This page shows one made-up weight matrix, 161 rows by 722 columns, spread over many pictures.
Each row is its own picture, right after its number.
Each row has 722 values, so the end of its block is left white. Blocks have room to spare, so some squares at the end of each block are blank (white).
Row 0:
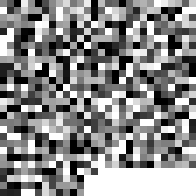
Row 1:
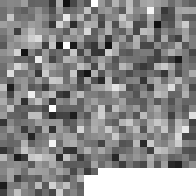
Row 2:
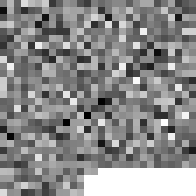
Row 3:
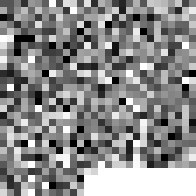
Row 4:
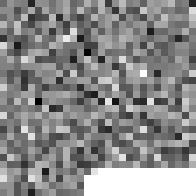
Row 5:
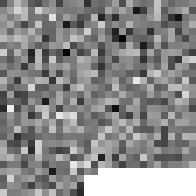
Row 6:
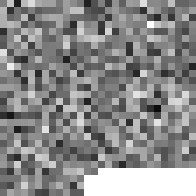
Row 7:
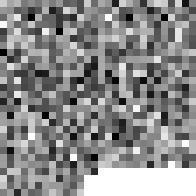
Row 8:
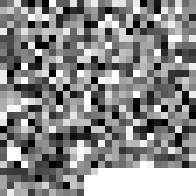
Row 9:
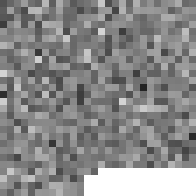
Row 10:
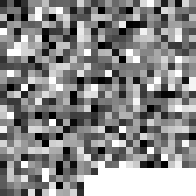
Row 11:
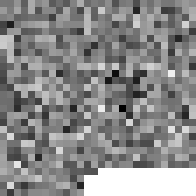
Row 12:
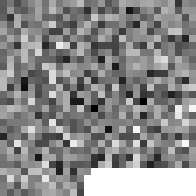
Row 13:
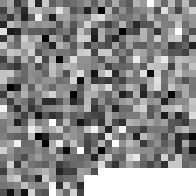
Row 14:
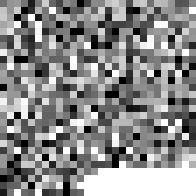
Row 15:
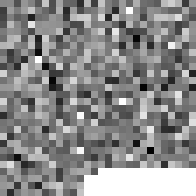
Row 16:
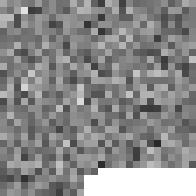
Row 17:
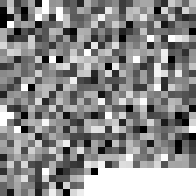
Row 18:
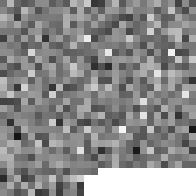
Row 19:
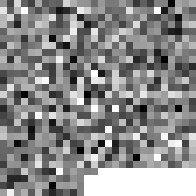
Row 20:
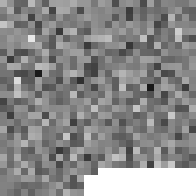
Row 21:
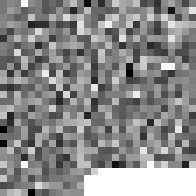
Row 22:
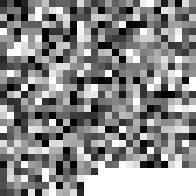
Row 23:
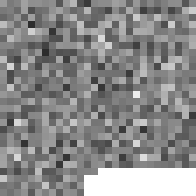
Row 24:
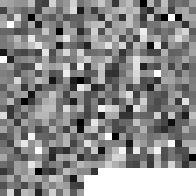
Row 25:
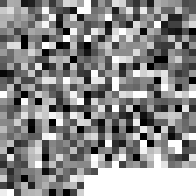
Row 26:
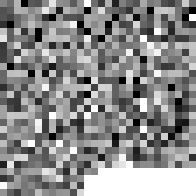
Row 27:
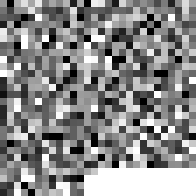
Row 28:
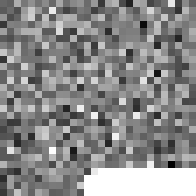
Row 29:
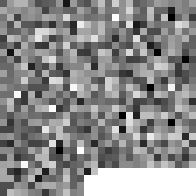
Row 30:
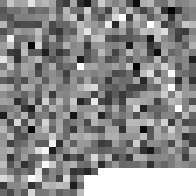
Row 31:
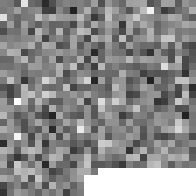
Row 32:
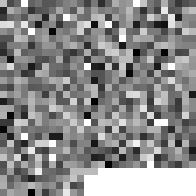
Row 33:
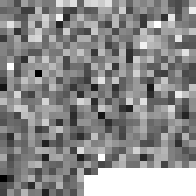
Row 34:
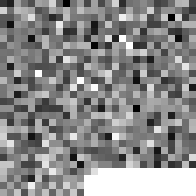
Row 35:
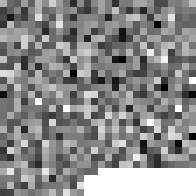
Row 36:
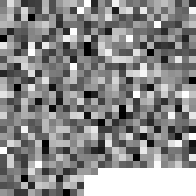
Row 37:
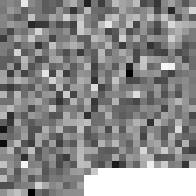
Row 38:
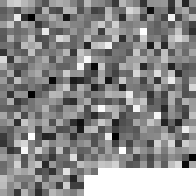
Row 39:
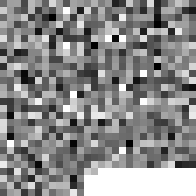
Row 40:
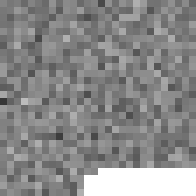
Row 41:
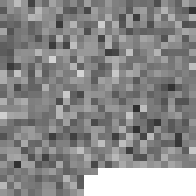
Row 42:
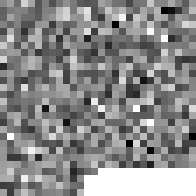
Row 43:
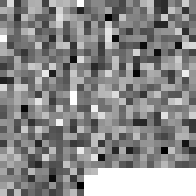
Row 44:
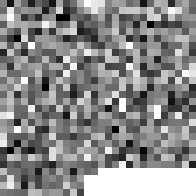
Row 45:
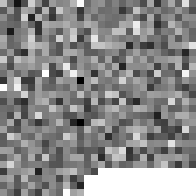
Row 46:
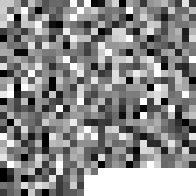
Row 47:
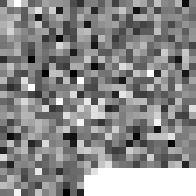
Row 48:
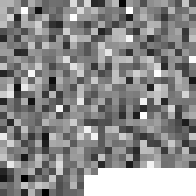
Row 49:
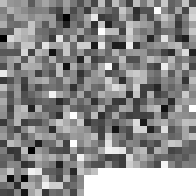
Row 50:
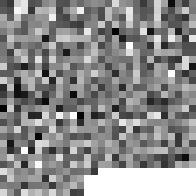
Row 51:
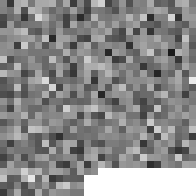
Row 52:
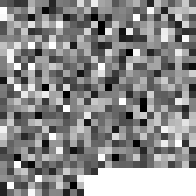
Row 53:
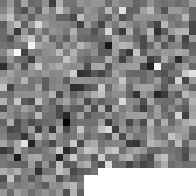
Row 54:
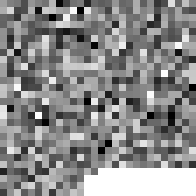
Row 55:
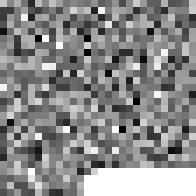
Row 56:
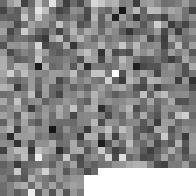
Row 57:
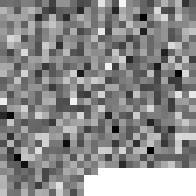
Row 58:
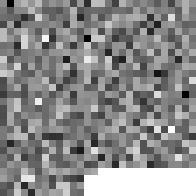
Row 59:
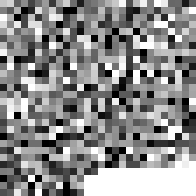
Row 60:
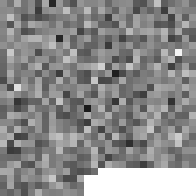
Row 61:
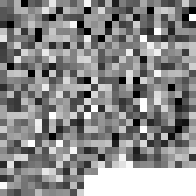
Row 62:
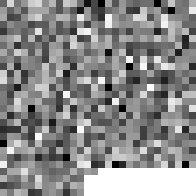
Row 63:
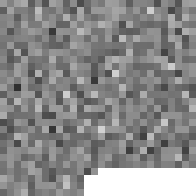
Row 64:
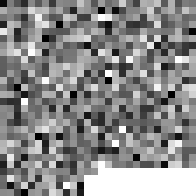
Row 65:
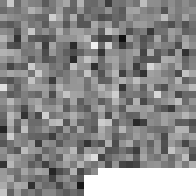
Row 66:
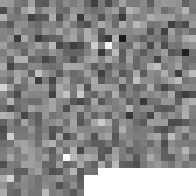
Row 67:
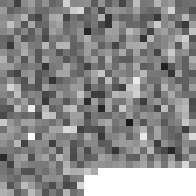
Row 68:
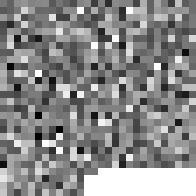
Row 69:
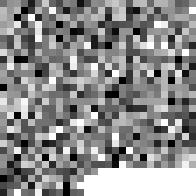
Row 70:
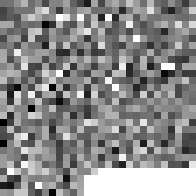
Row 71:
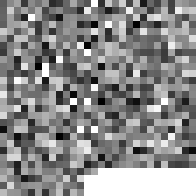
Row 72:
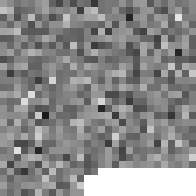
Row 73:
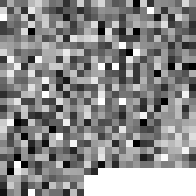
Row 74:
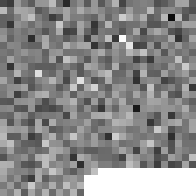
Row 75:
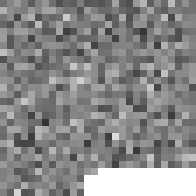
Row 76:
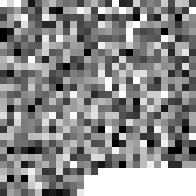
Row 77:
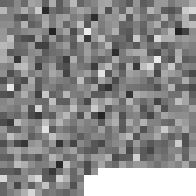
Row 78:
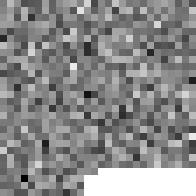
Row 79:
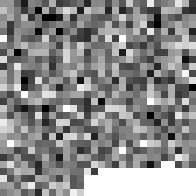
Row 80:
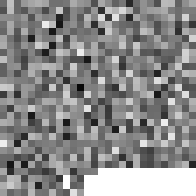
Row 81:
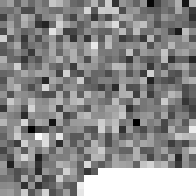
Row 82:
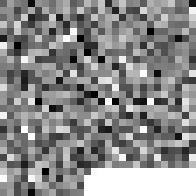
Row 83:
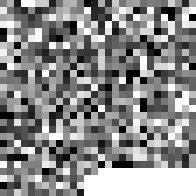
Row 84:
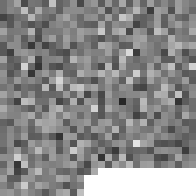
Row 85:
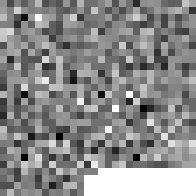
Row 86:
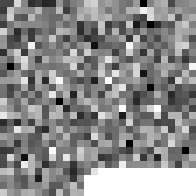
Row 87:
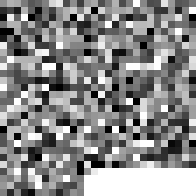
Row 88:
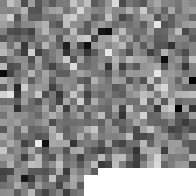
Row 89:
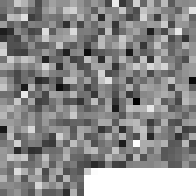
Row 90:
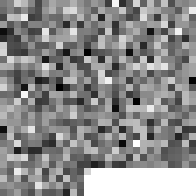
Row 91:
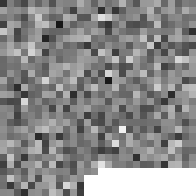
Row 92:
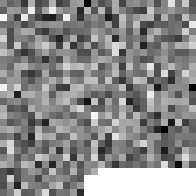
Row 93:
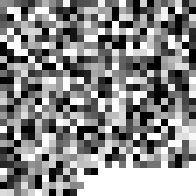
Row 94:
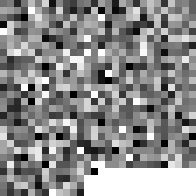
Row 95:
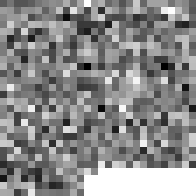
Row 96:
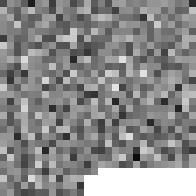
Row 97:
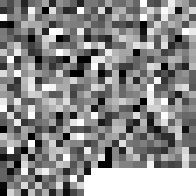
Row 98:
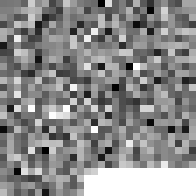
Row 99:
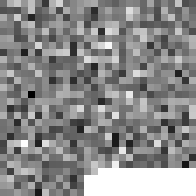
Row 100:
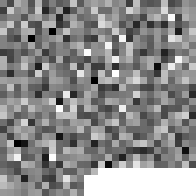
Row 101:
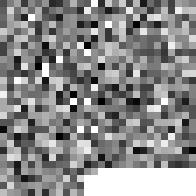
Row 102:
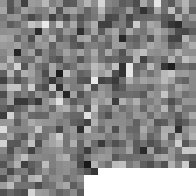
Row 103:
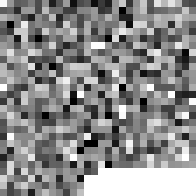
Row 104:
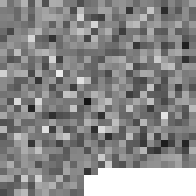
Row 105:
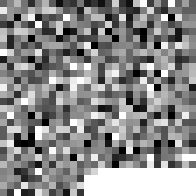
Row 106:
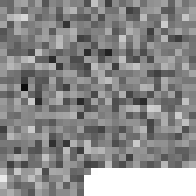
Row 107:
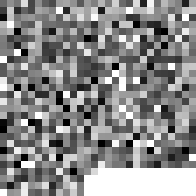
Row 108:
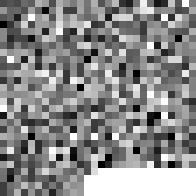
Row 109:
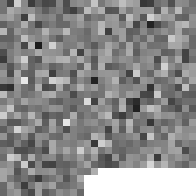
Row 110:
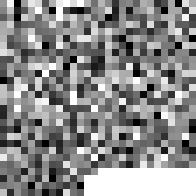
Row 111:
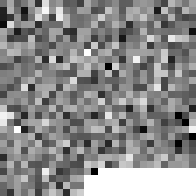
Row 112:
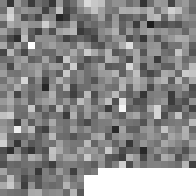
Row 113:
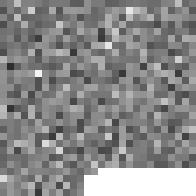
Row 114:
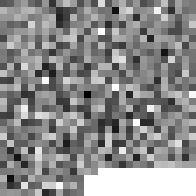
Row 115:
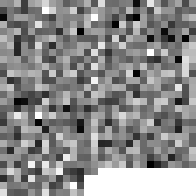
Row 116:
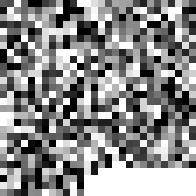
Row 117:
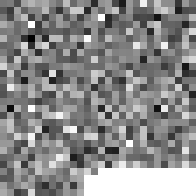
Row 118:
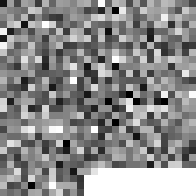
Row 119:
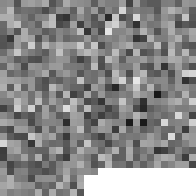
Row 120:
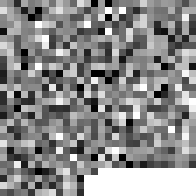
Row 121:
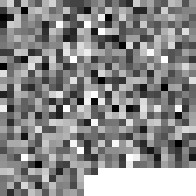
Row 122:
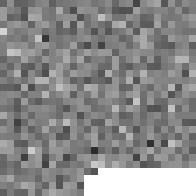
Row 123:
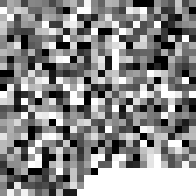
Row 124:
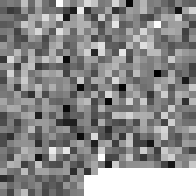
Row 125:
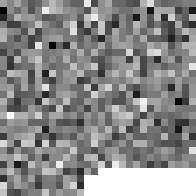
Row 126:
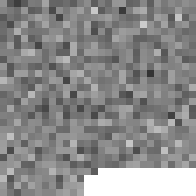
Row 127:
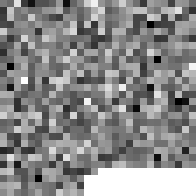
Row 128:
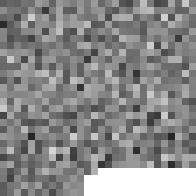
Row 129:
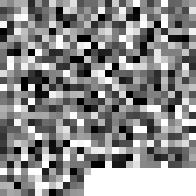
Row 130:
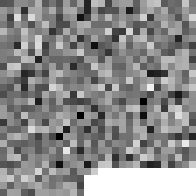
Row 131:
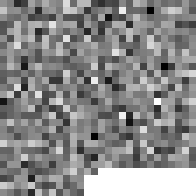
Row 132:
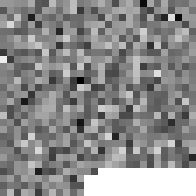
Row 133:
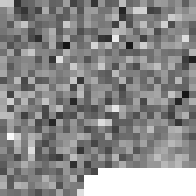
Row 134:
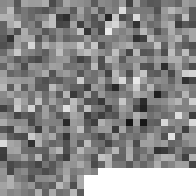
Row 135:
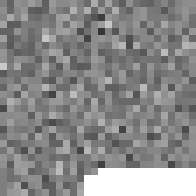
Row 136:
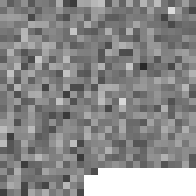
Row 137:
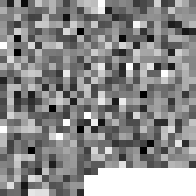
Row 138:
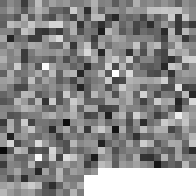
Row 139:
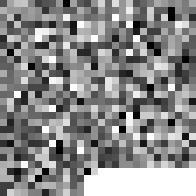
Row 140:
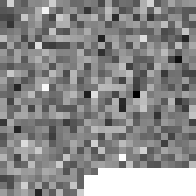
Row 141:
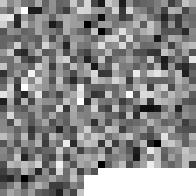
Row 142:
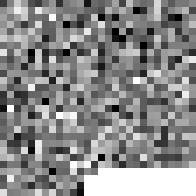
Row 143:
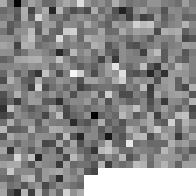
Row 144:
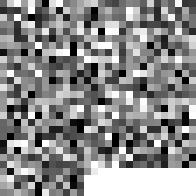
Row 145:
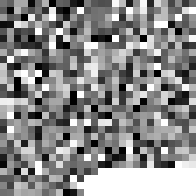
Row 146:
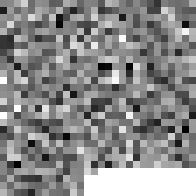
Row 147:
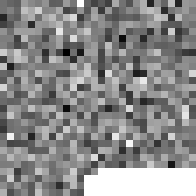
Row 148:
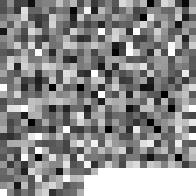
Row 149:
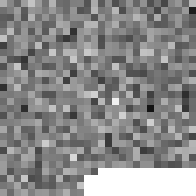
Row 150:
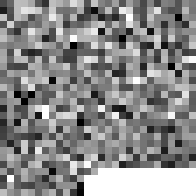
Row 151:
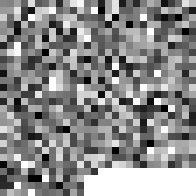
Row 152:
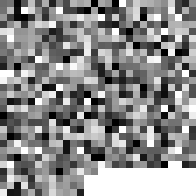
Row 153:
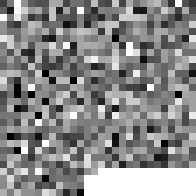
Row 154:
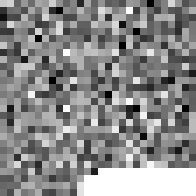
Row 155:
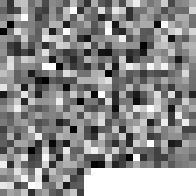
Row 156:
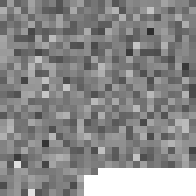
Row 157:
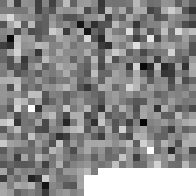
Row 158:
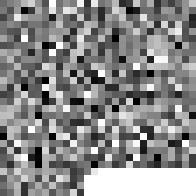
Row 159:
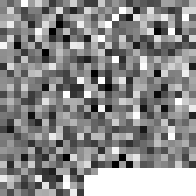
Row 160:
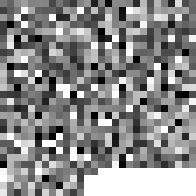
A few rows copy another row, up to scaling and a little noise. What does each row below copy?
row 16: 141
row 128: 108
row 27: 58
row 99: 144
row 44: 112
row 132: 24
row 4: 82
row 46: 48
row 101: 71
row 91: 64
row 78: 36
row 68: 160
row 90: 89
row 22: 10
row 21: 37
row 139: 29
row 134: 119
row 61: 26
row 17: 111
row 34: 74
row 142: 5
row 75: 105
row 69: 14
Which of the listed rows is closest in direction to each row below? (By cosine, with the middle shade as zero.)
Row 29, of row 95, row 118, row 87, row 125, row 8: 8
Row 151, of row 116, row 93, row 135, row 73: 93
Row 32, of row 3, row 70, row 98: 98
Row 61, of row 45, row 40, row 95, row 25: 40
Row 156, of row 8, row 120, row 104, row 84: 120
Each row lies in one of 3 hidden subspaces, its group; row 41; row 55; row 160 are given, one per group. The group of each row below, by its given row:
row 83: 41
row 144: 160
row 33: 160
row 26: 41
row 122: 55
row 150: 160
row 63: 41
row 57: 55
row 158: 55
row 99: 160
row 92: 160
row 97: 160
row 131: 41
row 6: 41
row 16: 55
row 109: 41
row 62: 41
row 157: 41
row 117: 41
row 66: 160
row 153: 160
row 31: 41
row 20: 160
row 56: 41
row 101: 41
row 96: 55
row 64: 55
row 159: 41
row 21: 41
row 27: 55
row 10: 55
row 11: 41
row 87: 55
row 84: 41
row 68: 160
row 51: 55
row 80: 41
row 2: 41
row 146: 41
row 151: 55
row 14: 160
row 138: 41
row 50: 160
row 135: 55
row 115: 41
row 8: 41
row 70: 41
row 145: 160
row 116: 41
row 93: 55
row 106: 55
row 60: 41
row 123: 55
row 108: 160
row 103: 160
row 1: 41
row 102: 41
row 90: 55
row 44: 41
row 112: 41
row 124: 160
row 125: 41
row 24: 160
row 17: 55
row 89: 55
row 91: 55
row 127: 41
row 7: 160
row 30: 41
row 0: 41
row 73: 41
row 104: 41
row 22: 55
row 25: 55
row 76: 55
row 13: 55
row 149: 55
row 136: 41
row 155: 55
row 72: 160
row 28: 160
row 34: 160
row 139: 41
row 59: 160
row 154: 55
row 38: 160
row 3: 41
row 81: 55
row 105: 160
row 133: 160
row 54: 160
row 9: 55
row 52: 41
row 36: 55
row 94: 55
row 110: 160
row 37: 41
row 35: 55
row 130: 55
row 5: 160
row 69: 160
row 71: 41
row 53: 41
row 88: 55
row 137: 41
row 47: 160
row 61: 41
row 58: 55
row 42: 41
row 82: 55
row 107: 41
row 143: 160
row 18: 55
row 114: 55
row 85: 55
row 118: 55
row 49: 55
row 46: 55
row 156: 41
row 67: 41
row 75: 160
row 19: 55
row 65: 160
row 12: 55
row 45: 160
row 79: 160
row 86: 41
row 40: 41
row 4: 55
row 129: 55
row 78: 55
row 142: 160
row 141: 55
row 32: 41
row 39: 160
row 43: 160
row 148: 55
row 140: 41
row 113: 160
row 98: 41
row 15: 55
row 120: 41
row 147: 160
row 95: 41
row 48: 55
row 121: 55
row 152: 55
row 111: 55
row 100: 41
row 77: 41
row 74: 160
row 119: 41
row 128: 160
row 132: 160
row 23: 41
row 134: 41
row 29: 41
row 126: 160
